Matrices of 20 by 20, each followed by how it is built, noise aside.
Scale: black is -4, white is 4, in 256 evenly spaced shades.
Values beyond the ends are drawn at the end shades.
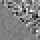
upper triangular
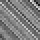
Toeplitz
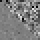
upper triangular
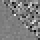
upper triangular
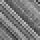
Toeplitz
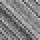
Toeplitz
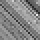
Toeplitz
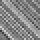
Toeplitz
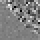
upper triangular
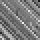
Toeplitz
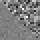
upper triangular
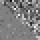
upper triangular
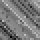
Toeplitz
